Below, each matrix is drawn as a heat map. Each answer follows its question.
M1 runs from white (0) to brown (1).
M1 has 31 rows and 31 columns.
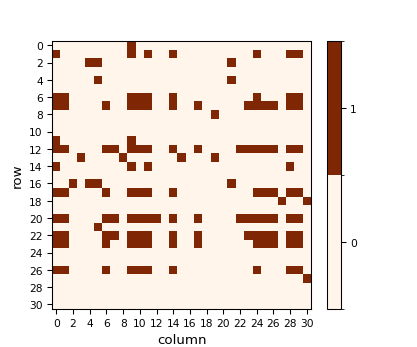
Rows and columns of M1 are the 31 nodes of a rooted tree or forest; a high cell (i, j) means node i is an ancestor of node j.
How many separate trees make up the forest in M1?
4
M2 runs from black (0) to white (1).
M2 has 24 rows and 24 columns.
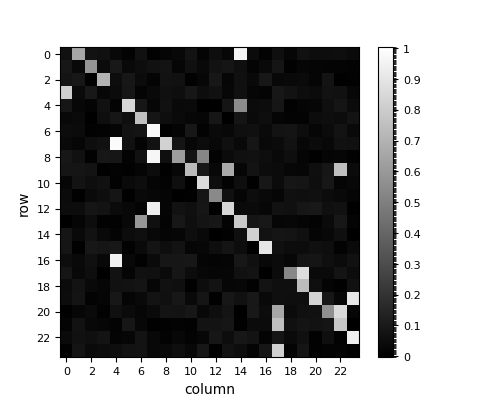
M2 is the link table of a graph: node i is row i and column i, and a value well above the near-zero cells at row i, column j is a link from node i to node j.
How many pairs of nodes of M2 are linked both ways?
1
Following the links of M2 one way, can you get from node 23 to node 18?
yes
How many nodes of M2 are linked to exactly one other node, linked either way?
0
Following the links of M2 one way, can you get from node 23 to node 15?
no
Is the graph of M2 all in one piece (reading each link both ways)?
yes
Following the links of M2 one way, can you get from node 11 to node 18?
yes
